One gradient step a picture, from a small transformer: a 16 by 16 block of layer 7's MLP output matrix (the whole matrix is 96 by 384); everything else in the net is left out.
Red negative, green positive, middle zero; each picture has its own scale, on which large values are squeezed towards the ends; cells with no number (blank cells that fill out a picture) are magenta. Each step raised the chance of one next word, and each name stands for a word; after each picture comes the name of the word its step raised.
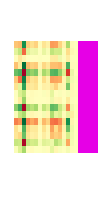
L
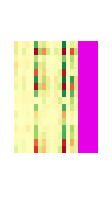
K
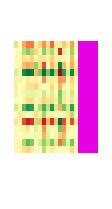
L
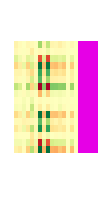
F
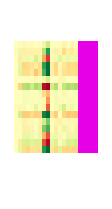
F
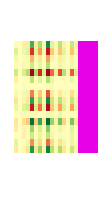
L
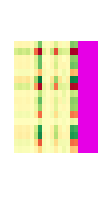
K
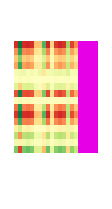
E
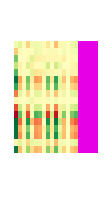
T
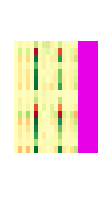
T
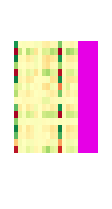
K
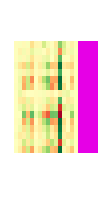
T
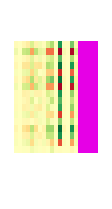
K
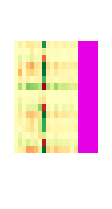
F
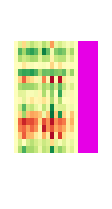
L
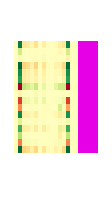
F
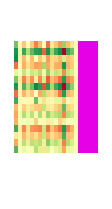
K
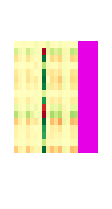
T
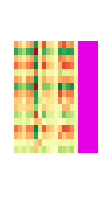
K
